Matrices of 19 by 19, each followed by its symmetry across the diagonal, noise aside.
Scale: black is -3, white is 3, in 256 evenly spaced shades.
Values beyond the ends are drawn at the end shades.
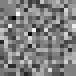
antisymmetric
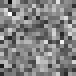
neither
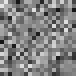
symmetric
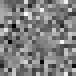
antisymmetric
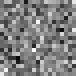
neither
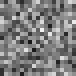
antisymmetric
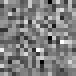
antisymmetric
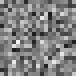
symmetric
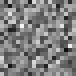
neither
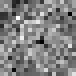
symmetric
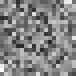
symmetric
